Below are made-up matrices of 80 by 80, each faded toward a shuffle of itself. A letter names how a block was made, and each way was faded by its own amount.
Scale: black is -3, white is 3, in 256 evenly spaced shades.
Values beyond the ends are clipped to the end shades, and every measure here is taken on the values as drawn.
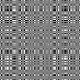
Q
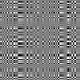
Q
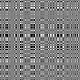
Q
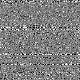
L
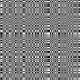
Q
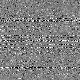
L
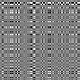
Q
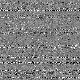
L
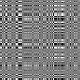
Q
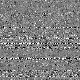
L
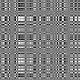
Q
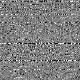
L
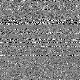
L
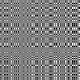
Q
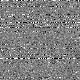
L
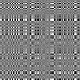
Q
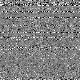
L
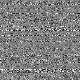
L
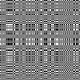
Q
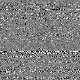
L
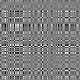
Q
